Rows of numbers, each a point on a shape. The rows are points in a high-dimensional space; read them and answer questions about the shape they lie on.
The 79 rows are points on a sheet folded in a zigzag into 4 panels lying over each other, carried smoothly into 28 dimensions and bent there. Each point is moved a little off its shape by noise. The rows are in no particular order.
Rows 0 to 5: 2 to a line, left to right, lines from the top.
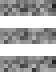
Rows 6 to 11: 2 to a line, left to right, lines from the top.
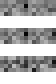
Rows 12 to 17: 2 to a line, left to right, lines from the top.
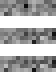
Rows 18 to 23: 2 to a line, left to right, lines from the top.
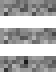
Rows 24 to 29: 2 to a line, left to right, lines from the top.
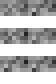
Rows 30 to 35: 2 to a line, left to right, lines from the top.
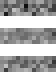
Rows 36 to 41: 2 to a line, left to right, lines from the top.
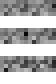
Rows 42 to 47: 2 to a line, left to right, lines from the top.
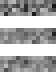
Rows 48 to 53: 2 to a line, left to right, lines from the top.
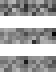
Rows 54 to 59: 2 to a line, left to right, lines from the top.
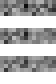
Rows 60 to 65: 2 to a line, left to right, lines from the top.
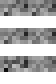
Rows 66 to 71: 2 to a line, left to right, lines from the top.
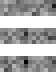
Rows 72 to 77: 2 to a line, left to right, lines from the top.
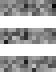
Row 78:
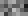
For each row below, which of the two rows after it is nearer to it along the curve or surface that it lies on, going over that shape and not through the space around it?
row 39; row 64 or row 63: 64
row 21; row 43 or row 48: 43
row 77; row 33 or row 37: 37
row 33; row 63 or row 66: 66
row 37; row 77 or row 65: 77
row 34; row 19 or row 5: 5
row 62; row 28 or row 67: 67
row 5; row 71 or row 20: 20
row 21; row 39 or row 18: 18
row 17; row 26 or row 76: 76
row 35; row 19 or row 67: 19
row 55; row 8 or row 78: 78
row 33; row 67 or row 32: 32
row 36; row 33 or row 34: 33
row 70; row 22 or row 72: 72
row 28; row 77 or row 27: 77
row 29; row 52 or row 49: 52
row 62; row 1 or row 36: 36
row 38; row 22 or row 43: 22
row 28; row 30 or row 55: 30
